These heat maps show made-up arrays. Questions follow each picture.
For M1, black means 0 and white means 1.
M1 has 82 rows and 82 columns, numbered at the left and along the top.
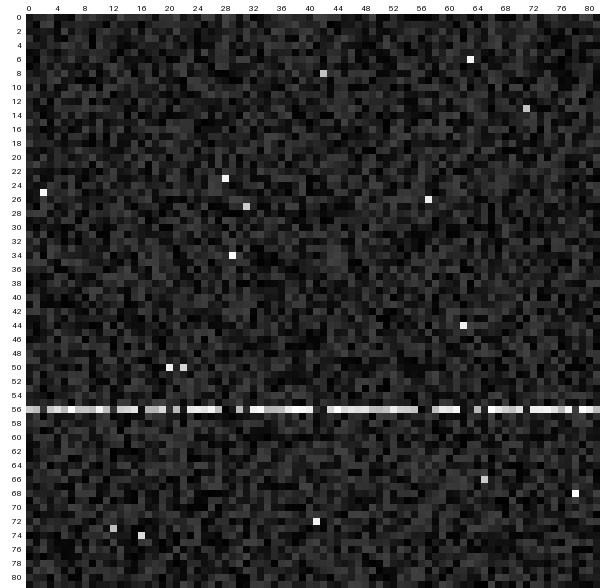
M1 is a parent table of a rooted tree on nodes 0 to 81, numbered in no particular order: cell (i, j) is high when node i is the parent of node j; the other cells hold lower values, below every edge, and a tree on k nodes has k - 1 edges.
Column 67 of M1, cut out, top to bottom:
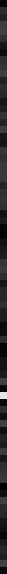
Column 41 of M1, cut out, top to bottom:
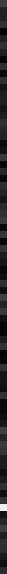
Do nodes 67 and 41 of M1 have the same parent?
no
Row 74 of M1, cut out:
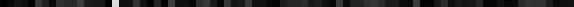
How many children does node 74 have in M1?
1
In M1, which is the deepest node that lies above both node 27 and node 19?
56
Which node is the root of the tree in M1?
56
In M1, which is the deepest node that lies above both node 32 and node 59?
56
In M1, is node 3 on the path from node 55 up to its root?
no
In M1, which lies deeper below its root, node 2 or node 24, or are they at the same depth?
node 2
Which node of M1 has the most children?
56
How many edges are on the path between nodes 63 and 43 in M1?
3
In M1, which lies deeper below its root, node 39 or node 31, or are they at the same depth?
node 31
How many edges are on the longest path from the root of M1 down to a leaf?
2
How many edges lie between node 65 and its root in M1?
2
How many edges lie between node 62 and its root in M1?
2
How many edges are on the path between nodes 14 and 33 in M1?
2
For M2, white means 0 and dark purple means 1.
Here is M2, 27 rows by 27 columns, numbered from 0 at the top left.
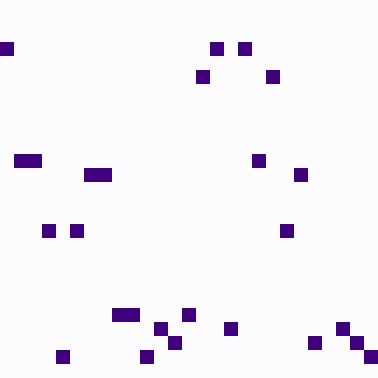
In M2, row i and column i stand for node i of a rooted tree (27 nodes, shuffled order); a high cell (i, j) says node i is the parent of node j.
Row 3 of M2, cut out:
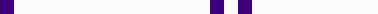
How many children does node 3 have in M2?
3
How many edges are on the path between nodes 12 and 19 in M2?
5
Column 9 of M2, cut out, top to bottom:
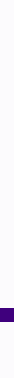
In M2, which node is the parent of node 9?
22
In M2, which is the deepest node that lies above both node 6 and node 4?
24
